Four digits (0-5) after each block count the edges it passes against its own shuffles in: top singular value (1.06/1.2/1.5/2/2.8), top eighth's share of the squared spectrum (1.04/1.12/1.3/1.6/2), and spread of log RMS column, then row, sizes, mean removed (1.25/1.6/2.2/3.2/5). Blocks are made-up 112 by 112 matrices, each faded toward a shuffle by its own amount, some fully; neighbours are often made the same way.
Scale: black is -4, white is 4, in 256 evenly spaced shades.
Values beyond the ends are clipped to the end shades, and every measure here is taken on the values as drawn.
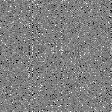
4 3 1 1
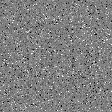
3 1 0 0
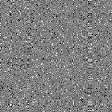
4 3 2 2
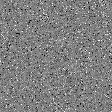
2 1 0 0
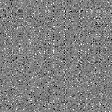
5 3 2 2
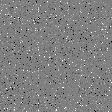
3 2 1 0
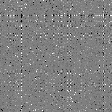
5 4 2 2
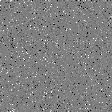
3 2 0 1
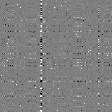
5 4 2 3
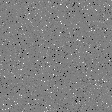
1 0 0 0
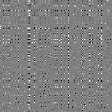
5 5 3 3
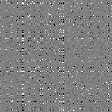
5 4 3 2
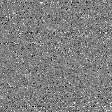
1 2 0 2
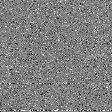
2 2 0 2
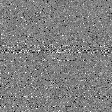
2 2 0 3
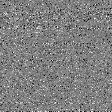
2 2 0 2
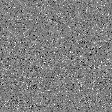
0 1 0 2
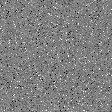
0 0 0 0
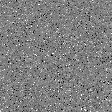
2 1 0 0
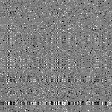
5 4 2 3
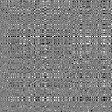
5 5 3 4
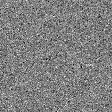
0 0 0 0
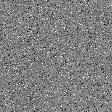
0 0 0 0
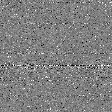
3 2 0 3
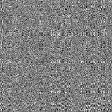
5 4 3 3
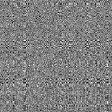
5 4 3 3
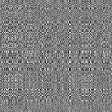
5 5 4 4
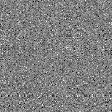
4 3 2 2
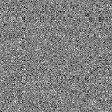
4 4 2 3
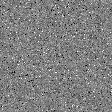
0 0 0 0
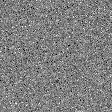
0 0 0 0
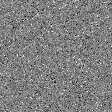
0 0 0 0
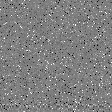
2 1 0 0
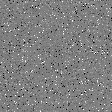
2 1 0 0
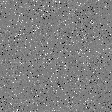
2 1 0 0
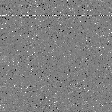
4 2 0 1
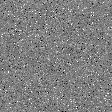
0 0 0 0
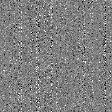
2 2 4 0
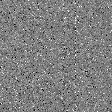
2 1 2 0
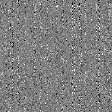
2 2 4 0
